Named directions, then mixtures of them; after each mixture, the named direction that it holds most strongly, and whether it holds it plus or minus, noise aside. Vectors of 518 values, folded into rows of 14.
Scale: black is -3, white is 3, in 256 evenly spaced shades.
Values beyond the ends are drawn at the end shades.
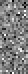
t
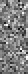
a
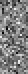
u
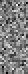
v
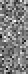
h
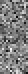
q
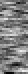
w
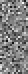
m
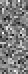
u, minus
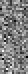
h, minus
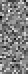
m, plus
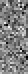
a, minus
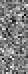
h, minus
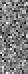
v, minus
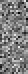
m, minus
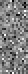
t, plus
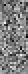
a, minus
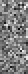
a, plus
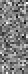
v, minus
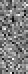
t, minus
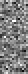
h, plus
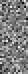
m, minus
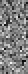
v, plus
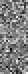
q, minus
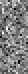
u, minus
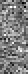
m, minus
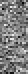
m, minus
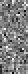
t, minus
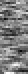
w, minus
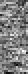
w, plus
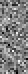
u, plus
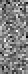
v, plus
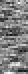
w, minus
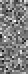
h, plus
